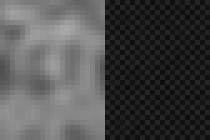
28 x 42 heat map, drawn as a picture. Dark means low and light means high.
The table splits into one row of 2 panels. Panel 1,1: middling, blotchy. Panel 1,2: very low, checkered, faint in contrast.
